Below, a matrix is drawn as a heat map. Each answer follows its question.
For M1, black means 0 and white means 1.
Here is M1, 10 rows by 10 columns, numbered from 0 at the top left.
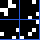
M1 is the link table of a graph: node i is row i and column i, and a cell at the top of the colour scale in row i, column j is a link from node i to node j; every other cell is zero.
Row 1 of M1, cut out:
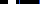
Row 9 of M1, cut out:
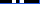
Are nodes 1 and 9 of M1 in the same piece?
yes
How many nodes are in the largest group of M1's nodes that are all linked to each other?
2
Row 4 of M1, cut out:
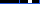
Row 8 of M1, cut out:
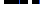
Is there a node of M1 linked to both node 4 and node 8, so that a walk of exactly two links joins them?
yes
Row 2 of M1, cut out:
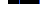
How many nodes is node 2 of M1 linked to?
2
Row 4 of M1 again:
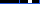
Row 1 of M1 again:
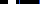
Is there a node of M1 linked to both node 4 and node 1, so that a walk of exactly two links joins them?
no
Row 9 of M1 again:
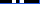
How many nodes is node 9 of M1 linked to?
2
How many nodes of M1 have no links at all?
1
